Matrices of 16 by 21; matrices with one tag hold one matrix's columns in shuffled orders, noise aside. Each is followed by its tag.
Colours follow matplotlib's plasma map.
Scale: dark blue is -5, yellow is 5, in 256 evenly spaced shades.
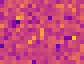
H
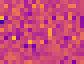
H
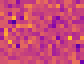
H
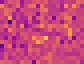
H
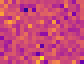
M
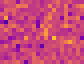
H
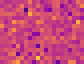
M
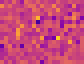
H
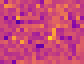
H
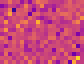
M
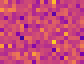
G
